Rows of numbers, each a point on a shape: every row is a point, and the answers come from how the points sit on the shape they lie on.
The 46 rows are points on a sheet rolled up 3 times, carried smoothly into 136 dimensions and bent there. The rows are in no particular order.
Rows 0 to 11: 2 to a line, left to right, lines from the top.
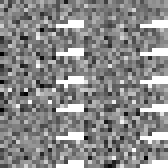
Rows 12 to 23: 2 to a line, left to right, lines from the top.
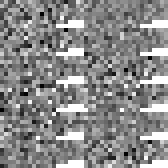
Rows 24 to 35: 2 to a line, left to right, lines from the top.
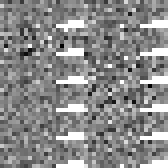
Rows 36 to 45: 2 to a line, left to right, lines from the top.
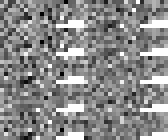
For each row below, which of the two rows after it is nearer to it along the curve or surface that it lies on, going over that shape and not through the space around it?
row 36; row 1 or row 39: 39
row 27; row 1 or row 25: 1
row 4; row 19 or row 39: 39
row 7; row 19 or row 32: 19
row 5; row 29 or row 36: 36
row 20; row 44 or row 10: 44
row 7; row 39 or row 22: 39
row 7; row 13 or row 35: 35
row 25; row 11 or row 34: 34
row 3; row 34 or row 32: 34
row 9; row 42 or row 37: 42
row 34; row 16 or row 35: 35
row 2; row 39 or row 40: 39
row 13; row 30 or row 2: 30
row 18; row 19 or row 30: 19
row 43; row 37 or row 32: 32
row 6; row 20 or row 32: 20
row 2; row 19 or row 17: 17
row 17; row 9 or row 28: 9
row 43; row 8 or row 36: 8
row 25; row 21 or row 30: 21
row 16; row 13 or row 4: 4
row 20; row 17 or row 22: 17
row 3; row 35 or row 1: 1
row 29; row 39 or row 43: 39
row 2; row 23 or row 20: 23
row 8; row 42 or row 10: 10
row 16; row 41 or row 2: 2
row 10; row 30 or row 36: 30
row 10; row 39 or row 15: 15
